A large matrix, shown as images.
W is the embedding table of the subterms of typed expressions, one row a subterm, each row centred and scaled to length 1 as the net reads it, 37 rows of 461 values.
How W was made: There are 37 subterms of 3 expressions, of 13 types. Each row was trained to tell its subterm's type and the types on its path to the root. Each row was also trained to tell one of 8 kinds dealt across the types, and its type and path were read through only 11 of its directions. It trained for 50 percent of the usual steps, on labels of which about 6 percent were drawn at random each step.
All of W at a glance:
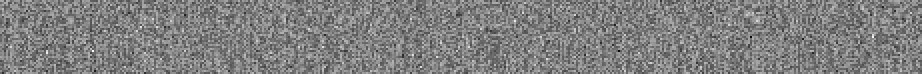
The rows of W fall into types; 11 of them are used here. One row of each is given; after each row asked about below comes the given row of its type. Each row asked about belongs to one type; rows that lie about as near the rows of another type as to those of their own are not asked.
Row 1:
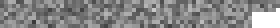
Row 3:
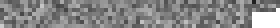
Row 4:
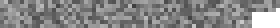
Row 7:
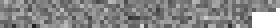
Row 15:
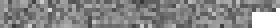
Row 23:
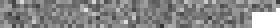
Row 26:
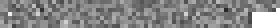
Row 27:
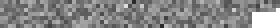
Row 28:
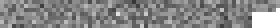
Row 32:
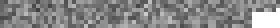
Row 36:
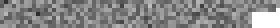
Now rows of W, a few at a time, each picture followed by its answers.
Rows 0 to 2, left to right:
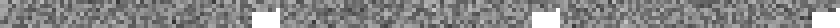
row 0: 36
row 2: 26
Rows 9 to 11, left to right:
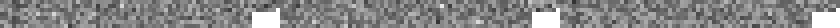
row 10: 32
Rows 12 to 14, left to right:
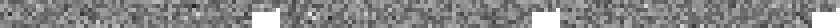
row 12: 1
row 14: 7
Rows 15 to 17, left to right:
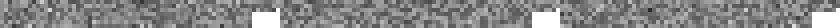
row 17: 1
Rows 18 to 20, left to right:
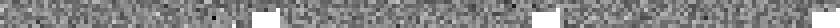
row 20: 1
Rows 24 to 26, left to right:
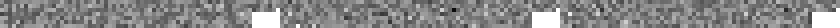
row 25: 3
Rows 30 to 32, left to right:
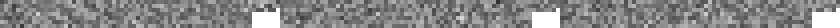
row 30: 32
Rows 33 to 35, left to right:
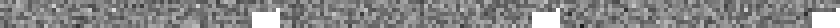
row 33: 32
